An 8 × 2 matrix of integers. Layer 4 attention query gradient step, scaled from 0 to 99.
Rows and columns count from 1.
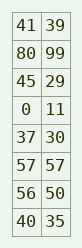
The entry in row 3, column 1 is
45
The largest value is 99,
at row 2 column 2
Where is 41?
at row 1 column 1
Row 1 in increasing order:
39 41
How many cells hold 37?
1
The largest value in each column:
80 99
